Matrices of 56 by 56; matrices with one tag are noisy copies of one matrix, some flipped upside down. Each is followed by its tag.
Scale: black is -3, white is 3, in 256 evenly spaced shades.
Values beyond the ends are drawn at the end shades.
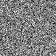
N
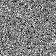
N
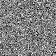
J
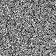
N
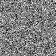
J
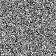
J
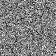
J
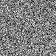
N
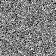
J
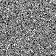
N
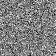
J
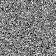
J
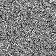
N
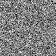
J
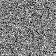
J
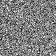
N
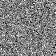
J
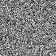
N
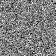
J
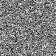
J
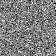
J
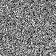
N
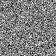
J
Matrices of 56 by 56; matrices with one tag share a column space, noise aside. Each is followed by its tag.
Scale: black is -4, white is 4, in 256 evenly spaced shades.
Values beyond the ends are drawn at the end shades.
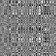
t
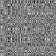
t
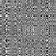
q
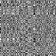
t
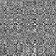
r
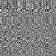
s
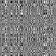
t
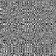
r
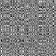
q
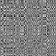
q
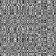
t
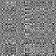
r
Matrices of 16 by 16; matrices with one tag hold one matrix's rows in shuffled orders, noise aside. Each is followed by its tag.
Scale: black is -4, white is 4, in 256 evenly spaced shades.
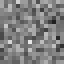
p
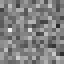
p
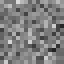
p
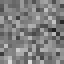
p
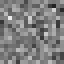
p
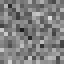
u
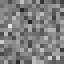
u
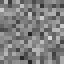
u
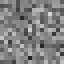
u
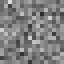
u
